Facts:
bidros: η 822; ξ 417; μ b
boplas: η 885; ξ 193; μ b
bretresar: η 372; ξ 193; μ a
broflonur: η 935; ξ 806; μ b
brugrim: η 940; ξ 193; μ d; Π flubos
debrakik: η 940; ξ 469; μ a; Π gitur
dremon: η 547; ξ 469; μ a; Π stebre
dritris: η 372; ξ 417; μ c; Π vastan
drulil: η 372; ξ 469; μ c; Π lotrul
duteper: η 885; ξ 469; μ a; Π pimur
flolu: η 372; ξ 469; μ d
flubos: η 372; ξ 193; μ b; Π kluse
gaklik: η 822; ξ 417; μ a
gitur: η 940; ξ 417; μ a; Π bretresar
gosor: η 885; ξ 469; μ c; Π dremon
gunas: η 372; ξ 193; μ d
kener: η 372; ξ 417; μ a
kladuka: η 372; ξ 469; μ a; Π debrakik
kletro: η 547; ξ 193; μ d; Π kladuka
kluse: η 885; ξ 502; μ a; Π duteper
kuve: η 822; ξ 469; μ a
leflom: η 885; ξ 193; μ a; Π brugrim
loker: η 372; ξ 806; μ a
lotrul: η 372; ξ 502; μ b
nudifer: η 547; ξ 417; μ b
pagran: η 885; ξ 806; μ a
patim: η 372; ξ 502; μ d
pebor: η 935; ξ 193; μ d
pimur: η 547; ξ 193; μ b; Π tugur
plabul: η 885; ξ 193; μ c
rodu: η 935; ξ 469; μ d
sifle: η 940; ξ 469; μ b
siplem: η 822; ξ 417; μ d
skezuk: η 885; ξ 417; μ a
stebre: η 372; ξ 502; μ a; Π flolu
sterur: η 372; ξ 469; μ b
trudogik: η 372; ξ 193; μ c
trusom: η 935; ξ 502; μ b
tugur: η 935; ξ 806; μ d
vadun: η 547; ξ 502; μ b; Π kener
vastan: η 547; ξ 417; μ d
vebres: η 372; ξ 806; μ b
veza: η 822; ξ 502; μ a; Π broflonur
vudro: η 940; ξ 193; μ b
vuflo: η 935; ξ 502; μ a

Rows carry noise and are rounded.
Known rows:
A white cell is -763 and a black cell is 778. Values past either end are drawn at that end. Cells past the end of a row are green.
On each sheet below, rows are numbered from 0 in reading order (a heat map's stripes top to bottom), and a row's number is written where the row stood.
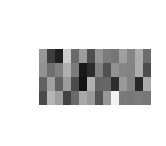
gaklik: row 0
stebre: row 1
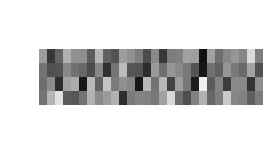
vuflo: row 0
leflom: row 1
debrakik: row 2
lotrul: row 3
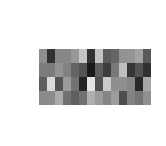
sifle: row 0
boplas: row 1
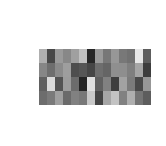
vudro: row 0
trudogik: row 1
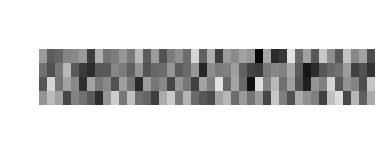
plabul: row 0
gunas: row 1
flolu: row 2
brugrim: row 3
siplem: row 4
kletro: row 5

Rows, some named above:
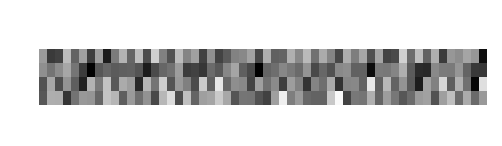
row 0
kuve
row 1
rodu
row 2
kletro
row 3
gosor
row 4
patim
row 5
dremon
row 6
bidros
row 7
brugrim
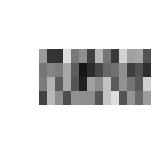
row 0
siplem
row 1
vastan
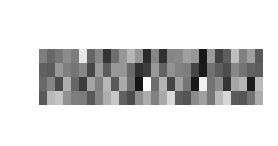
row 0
dritris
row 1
gitur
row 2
debrakik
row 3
vuflo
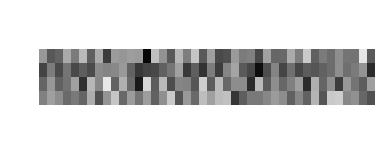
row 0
broflonur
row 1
brugrim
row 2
pimur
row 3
duteper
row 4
broflonur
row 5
drulil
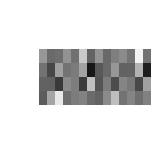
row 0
kladuka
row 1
sterur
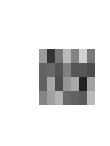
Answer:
trusom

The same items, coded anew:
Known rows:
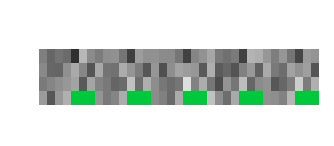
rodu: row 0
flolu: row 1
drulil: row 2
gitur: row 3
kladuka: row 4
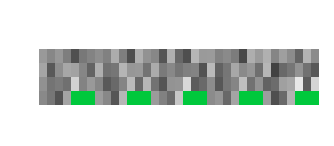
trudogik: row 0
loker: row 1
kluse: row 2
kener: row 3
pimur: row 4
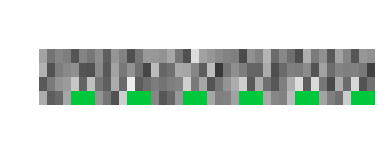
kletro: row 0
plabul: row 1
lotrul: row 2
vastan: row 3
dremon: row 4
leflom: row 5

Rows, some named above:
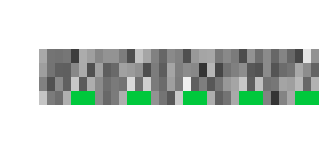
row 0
debrakik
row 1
sterur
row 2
gosor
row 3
kletro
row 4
trusom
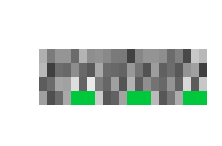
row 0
pimur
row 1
brugrim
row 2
sifle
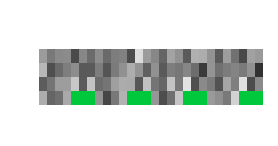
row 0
kletro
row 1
broflonur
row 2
boplas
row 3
duteper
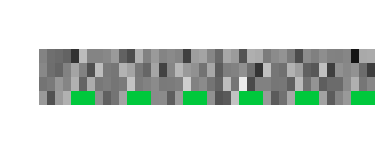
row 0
rodu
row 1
patim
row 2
dritris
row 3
boplas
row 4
gunas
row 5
siplem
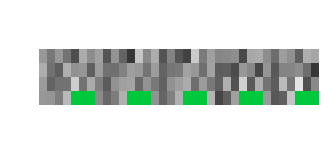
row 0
kladuka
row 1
vuflo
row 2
vuflo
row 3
vudro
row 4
boplas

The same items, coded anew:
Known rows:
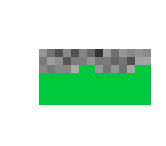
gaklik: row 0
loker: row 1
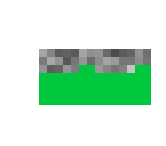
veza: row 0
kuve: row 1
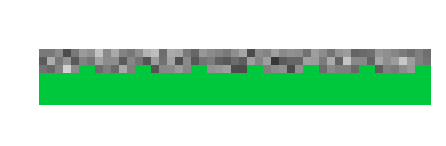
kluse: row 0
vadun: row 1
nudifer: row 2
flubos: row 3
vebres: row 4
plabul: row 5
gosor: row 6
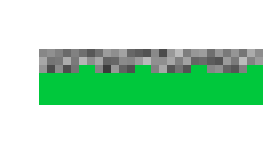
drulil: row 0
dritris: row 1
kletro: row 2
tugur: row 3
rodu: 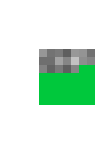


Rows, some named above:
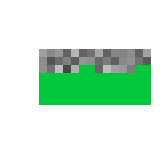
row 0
sterur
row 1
vudro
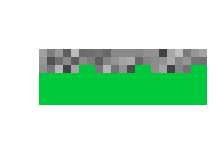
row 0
sterur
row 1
brugrim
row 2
kletro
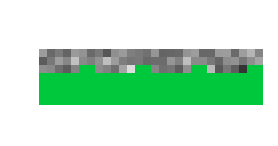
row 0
rodu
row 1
dremon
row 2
rodu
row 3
patim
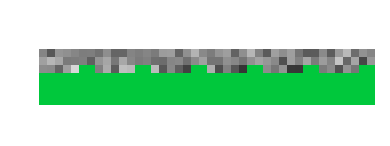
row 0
dremon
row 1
duteper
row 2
patim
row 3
patim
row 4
trudogik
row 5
vastan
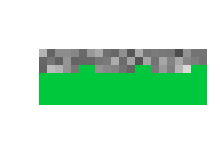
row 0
boplas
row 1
siplem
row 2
debrakik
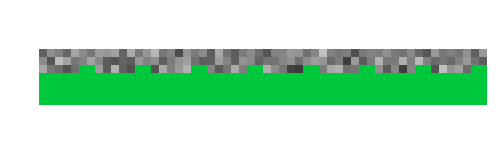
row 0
flolu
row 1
lotrul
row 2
sifle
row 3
vuflo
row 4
gunas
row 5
bidros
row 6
drulil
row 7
vudro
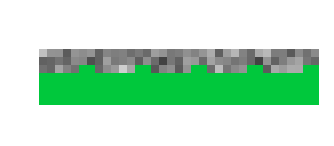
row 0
trusom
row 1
gitur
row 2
broflonur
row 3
pimur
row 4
sifle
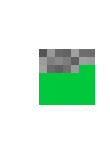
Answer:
kladuka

